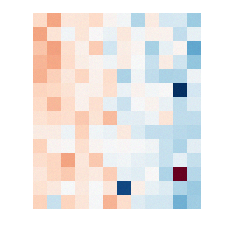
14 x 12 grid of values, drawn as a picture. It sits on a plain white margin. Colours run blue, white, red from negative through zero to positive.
Calmest part: middle left. Histogram: heavy tails on both sides. Stripes: none. Slope: up to the left.
